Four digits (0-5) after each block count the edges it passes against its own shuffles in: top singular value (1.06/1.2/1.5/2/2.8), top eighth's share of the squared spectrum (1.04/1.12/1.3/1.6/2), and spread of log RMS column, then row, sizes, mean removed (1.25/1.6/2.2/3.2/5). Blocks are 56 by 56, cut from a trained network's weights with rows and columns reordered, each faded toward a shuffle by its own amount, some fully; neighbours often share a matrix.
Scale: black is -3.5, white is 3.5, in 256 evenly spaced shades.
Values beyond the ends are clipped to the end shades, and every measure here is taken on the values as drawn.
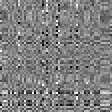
4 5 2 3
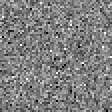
2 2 0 0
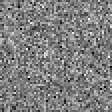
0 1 0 0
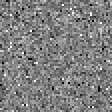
0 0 0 0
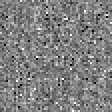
2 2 0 0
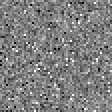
0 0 0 0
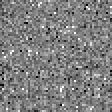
2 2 0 1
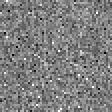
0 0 0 0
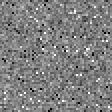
0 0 0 0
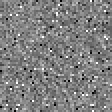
0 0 0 0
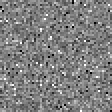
0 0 0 0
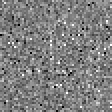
1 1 0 1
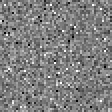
0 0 0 0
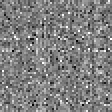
2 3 1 2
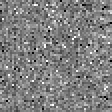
1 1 0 1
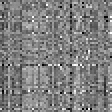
4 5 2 3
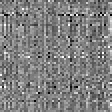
4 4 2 3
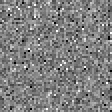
1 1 0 0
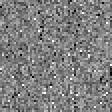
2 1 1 0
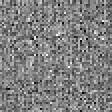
3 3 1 1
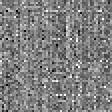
3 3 1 1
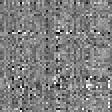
3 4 2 3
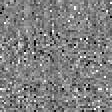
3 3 1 2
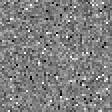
1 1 0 0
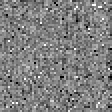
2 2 0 1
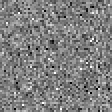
2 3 1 0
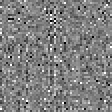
3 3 2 1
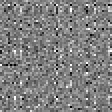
4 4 3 2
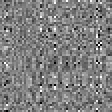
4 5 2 2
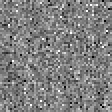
1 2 0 0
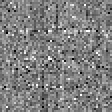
3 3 1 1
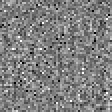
1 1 0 0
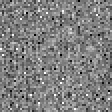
1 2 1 0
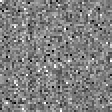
2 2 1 1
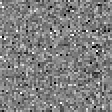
2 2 1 1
